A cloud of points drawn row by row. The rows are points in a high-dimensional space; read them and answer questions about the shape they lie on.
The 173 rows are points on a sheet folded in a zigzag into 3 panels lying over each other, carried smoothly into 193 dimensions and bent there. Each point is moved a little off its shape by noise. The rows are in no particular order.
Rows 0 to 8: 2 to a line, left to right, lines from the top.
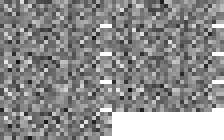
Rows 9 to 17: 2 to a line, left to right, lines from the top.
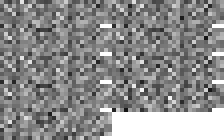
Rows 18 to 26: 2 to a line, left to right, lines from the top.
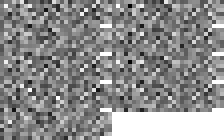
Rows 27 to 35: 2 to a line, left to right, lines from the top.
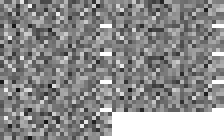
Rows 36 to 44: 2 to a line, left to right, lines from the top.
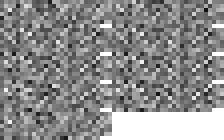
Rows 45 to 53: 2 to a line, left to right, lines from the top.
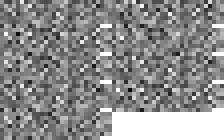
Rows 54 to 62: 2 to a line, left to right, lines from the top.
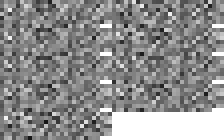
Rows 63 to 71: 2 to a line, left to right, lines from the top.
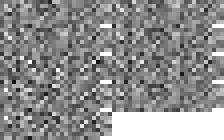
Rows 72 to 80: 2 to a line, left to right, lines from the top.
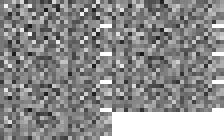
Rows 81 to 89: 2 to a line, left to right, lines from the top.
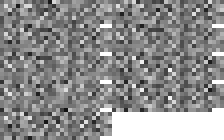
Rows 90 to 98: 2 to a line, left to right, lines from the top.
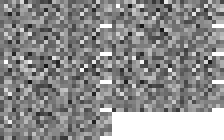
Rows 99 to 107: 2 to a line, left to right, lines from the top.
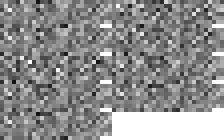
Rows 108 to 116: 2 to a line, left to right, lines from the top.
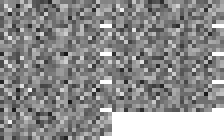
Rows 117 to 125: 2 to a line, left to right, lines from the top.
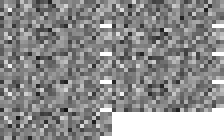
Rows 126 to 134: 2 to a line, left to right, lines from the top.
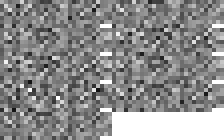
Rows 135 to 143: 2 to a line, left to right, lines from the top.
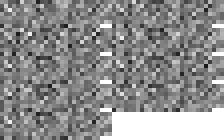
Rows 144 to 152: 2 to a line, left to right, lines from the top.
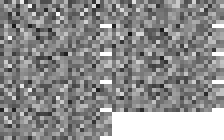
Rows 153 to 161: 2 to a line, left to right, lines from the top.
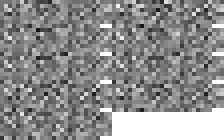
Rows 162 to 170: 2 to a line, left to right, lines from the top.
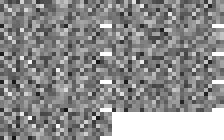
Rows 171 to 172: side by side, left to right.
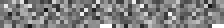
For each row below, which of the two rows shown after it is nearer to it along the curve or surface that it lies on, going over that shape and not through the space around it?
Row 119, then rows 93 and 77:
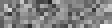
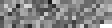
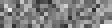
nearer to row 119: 93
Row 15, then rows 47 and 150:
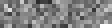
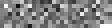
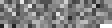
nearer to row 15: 150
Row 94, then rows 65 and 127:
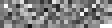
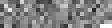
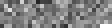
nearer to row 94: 127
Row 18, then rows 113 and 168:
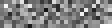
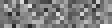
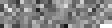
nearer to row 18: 113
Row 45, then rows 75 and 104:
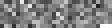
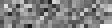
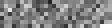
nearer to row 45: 75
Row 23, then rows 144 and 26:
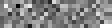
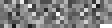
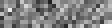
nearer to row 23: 26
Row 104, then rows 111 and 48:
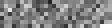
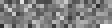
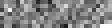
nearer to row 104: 48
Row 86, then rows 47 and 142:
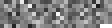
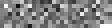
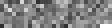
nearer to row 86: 142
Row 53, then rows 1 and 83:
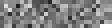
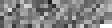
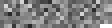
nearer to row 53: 1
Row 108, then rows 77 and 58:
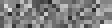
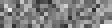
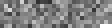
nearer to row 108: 77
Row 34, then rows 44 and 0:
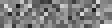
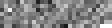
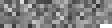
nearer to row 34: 44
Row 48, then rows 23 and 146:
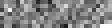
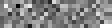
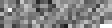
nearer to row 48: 146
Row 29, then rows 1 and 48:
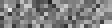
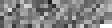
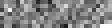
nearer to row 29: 48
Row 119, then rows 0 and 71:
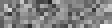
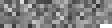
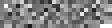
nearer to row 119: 0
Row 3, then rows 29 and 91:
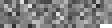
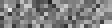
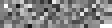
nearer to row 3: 91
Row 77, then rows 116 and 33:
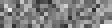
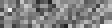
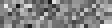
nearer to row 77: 116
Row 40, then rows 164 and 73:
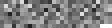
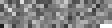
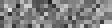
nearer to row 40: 164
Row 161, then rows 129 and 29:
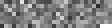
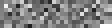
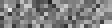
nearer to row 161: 129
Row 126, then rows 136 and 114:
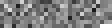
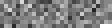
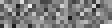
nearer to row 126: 114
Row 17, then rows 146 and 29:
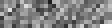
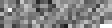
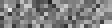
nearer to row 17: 146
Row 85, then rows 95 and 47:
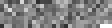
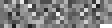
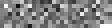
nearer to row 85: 95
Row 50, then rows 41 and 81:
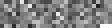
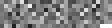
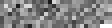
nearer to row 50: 41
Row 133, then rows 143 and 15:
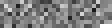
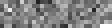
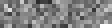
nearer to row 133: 143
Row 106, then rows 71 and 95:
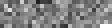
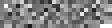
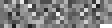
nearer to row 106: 95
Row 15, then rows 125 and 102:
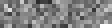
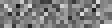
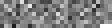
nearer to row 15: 102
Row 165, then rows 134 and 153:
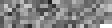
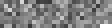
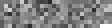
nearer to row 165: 153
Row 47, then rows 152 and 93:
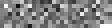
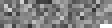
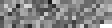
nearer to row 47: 93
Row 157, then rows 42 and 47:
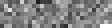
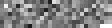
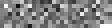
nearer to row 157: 42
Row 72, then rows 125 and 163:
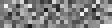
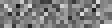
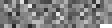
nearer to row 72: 163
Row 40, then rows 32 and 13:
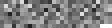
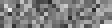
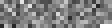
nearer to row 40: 13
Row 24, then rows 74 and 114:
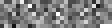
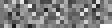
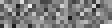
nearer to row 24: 74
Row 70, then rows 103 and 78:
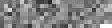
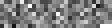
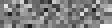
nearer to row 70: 78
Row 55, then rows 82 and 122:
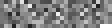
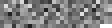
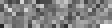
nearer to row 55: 82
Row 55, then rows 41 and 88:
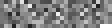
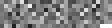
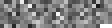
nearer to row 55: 88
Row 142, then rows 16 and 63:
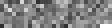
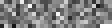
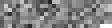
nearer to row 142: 63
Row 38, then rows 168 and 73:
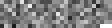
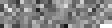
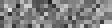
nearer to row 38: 168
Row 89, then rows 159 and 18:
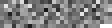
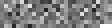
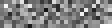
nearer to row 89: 18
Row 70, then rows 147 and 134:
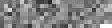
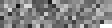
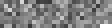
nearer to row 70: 134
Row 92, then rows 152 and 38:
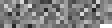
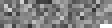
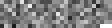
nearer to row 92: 38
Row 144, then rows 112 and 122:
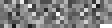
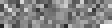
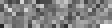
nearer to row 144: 122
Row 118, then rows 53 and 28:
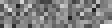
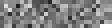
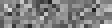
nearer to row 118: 53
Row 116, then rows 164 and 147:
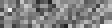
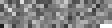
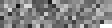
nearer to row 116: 147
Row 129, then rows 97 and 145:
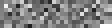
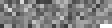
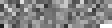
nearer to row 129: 97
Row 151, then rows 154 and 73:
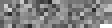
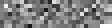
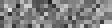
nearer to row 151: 154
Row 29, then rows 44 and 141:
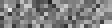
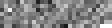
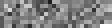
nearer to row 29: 44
